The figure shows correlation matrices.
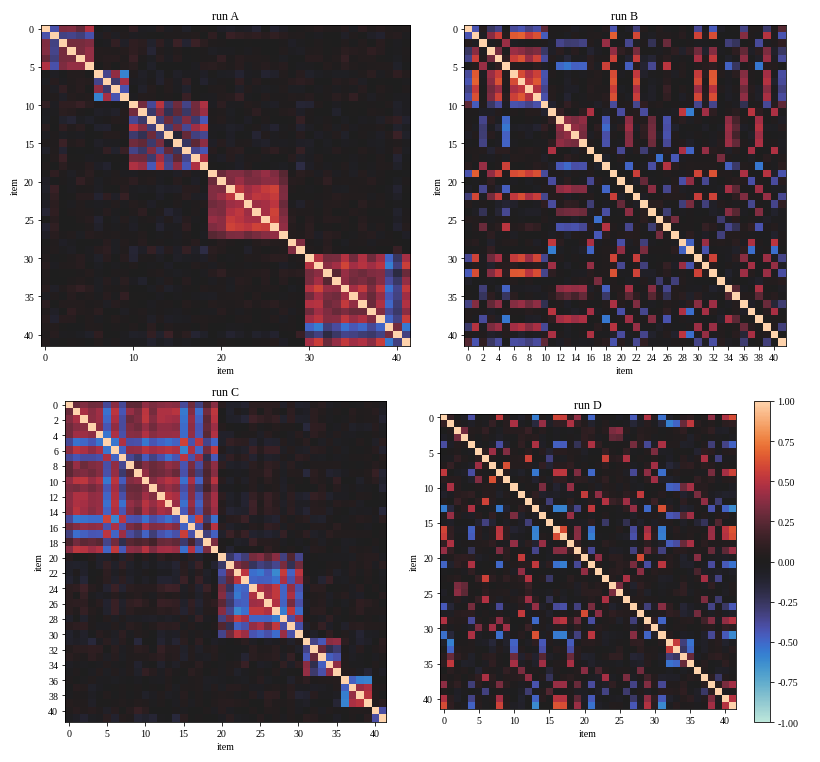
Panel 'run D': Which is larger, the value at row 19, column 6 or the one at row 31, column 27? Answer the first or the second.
the second
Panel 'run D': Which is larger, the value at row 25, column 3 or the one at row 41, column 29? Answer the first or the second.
the second
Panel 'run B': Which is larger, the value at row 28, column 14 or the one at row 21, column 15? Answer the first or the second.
the second
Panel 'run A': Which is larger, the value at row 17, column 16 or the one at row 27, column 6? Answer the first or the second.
the second
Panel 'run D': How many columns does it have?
42
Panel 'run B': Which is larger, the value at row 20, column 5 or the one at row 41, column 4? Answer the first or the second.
the first
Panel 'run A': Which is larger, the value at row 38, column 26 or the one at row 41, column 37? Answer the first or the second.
the second
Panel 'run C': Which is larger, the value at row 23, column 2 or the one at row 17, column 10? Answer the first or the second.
the first
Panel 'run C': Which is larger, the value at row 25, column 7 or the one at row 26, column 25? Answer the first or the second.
the second
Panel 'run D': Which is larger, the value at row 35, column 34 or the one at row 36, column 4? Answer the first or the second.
the first
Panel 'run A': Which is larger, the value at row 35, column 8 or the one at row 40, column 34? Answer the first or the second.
the first
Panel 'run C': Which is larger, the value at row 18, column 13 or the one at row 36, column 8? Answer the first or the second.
the first
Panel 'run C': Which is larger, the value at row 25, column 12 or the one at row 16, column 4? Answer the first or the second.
the second
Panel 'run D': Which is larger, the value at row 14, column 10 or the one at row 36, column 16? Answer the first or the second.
the first
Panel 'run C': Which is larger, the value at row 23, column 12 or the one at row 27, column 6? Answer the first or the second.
the second
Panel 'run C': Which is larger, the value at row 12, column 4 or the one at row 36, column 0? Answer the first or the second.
the first
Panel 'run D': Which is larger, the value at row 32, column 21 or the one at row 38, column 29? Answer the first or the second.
the second
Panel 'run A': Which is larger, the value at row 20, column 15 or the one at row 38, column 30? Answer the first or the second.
the second
